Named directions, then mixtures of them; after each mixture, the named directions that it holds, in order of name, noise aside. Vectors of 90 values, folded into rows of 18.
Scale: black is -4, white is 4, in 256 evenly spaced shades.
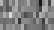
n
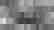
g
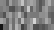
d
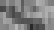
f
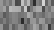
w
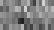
f, n, w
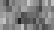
g, n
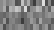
w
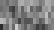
d, f, g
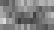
g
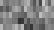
f, n, w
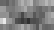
g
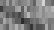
f, w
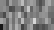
d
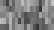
d, g, n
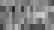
d, f, g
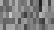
n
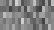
n, w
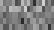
w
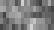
d, f, w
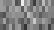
d, w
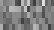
w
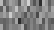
n, w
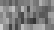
d, f, g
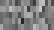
d, n, w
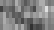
f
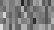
d, w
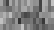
g, n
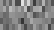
w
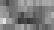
g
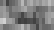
g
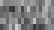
d, f
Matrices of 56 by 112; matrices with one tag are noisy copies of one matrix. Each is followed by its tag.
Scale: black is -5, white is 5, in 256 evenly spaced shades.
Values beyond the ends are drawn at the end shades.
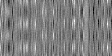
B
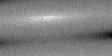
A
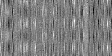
B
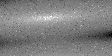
A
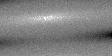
A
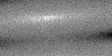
A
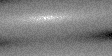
A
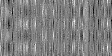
B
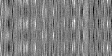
B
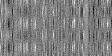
B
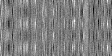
B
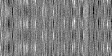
B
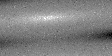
A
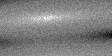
A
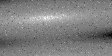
A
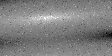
A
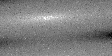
A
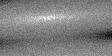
A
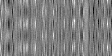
B
